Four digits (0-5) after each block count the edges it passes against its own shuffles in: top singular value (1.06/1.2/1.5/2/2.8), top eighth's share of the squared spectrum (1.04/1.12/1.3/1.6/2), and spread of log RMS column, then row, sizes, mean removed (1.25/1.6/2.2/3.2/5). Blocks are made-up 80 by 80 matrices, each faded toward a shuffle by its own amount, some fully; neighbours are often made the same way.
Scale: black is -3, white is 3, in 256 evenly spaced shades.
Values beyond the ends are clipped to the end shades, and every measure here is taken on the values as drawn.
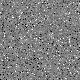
0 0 0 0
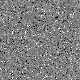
0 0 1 0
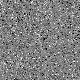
0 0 0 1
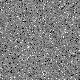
0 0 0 0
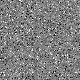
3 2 1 0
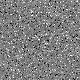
0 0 0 0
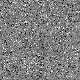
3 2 1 0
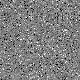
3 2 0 0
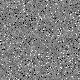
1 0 0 0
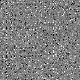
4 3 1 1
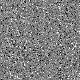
0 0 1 0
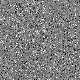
0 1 1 0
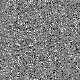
1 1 2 0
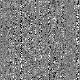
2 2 4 0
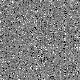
1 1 2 0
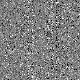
1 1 2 0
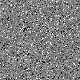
3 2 0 0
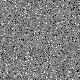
1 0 0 0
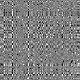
5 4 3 3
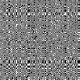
5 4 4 3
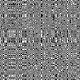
5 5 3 3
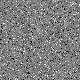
2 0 0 0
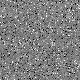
2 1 0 0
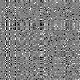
5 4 3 3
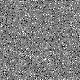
3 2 1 1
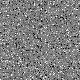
2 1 0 0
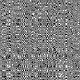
5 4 3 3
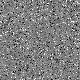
1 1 0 0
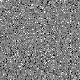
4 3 2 1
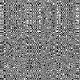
5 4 3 3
